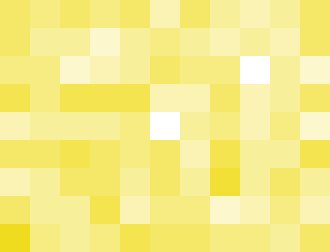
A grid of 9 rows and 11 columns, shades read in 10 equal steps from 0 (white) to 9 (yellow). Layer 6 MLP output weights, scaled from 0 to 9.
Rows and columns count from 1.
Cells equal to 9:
1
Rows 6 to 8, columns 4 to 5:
6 5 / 6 4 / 7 3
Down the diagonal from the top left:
6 4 2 7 5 6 4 2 5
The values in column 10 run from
3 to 6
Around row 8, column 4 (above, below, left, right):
6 5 4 3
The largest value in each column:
9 6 7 7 7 6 6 8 5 6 7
